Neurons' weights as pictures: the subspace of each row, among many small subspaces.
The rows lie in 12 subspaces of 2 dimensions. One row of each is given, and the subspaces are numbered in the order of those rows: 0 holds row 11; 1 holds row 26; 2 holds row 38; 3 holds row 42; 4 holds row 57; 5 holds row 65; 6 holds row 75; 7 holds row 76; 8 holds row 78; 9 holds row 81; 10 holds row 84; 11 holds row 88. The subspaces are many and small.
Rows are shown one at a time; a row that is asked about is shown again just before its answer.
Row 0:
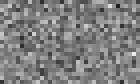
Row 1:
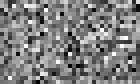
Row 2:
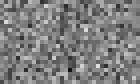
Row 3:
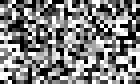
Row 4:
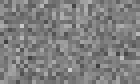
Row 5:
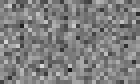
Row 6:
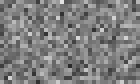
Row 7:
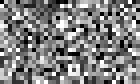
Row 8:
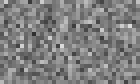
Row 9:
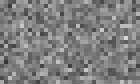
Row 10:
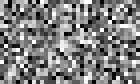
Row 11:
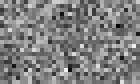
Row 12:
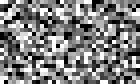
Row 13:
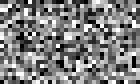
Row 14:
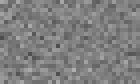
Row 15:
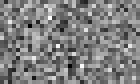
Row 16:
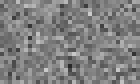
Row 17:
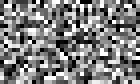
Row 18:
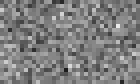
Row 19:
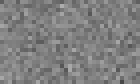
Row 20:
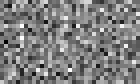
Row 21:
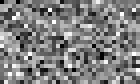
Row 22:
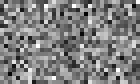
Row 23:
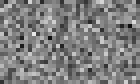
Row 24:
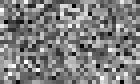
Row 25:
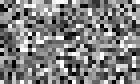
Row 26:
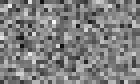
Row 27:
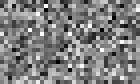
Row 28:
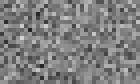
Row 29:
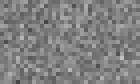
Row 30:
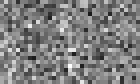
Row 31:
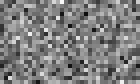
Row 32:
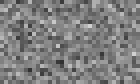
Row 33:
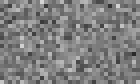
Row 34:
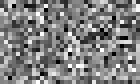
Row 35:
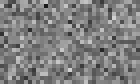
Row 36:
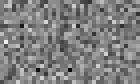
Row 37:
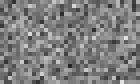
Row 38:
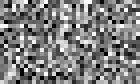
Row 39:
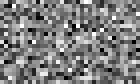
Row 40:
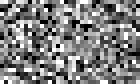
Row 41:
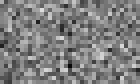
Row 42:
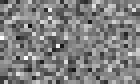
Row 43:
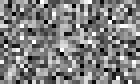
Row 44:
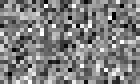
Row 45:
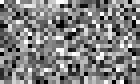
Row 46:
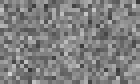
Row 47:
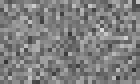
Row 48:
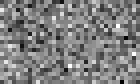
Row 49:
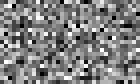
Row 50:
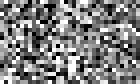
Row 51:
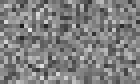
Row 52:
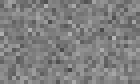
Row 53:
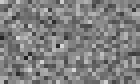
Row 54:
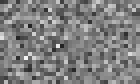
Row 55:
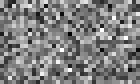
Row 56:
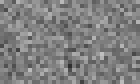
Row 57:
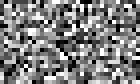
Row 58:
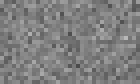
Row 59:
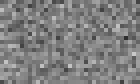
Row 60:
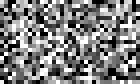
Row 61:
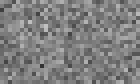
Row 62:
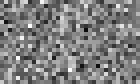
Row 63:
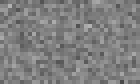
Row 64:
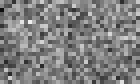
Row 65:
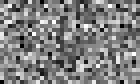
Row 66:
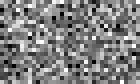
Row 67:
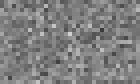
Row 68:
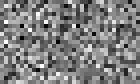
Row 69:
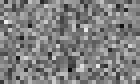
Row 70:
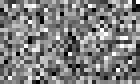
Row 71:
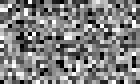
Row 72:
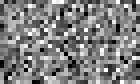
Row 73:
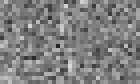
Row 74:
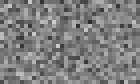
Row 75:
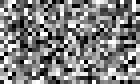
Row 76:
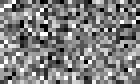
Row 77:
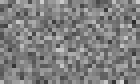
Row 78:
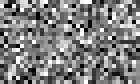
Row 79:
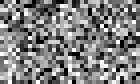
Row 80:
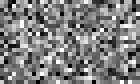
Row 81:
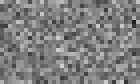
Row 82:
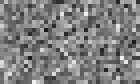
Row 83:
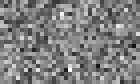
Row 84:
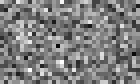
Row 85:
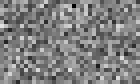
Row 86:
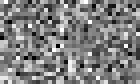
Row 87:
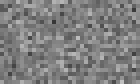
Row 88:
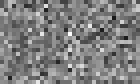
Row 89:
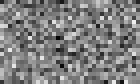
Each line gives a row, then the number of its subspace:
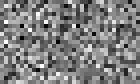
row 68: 7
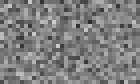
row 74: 1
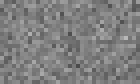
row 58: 8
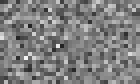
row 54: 3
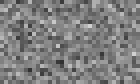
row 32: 10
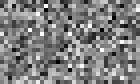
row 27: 11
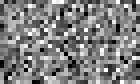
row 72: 4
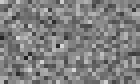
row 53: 3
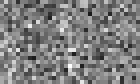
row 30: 10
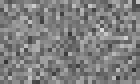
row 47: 11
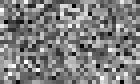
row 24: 7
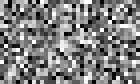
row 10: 6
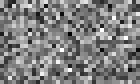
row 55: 8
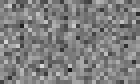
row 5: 2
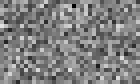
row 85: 2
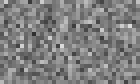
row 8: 9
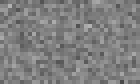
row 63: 1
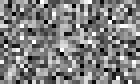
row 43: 6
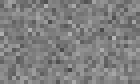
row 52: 8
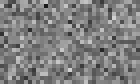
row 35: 8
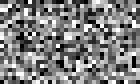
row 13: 1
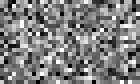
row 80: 6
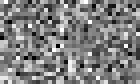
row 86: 3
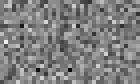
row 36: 2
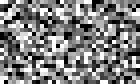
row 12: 3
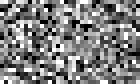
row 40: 10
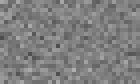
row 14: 3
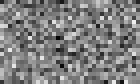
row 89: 9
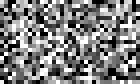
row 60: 6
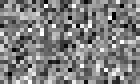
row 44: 11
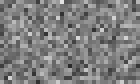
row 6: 4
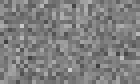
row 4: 2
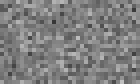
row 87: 1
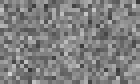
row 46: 8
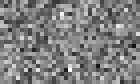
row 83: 0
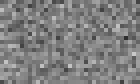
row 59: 0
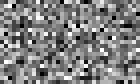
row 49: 4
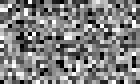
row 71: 1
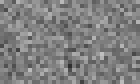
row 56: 10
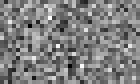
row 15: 10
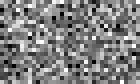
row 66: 0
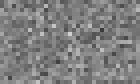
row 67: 11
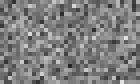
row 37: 6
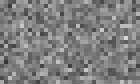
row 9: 6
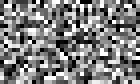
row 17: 4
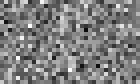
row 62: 5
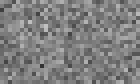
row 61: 7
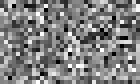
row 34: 11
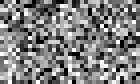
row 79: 5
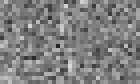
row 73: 3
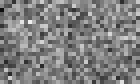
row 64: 7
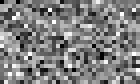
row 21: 3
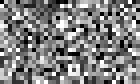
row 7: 9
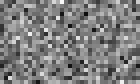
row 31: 4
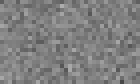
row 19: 5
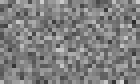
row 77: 9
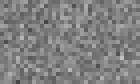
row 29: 2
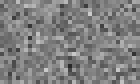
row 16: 1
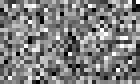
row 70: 11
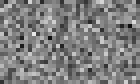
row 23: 9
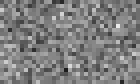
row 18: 0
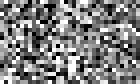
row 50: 10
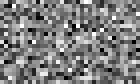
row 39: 4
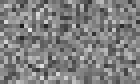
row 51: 7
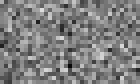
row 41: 3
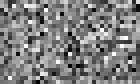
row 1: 11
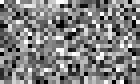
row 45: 9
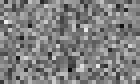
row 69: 5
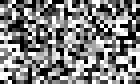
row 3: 0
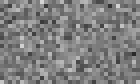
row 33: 5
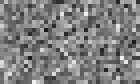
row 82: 4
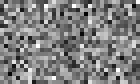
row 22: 8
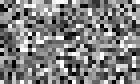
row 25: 1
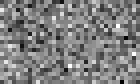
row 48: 0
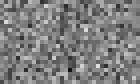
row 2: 5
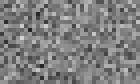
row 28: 7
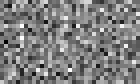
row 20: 2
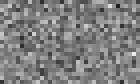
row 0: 5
